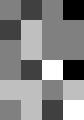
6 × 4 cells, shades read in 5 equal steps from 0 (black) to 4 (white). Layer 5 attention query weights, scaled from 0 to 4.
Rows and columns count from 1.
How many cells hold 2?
10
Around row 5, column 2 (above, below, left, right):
1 3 3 2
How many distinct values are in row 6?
4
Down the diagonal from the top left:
2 3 2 0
